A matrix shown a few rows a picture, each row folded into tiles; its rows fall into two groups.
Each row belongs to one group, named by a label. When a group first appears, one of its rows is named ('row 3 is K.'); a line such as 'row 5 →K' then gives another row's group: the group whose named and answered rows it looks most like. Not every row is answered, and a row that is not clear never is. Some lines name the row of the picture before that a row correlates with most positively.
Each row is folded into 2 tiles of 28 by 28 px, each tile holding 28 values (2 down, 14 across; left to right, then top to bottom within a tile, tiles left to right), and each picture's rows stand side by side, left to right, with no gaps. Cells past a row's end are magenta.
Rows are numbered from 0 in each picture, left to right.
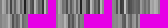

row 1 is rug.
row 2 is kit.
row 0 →rug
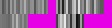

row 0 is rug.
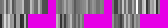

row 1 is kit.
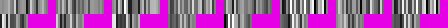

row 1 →kit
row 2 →kit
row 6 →rug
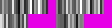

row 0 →kit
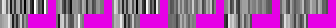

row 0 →rug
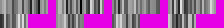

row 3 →kit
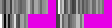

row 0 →kit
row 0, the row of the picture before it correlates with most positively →3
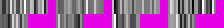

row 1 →kit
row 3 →rug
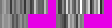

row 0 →rug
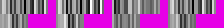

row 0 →rug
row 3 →rug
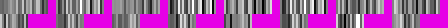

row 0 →kit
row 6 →kit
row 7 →rug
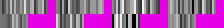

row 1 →kit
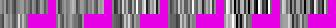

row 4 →rug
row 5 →rug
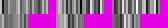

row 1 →rug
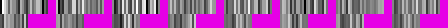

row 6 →kit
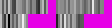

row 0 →kit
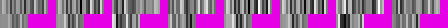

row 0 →rug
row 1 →rug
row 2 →kit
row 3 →kit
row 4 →rug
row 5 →rug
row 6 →kit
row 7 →kit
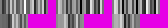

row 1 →rug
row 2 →rug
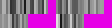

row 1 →kit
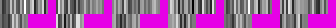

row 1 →kit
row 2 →kit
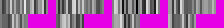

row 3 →kit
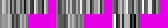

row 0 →rug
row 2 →kit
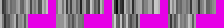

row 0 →kit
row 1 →rug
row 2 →kit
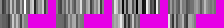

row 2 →rug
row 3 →kit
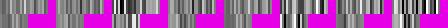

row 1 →rug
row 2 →kit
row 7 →rug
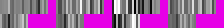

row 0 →kit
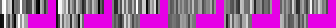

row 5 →kit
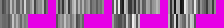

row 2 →kit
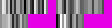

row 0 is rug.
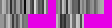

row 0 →rug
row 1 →kit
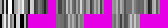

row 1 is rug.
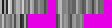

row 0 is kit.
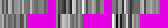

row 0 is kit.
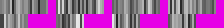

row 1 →kit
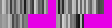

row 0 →rug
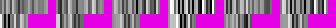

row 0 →kit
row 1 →kit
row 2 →rug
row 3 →rug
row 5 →rug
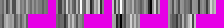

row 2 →kit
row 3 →kit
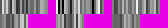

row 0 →kit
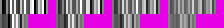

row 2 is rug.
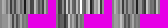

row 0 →rug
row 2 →rug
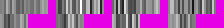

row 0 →kit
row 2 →kit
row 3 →rug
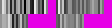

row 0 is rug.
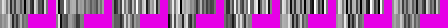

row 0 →rug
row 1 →kit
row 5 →rug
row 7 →rug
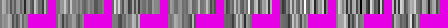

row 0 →rug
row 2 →kit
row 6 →rug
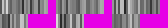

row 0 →kit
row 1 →kit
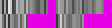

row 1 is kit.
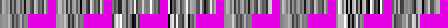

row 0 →rug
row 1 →rug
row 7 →kit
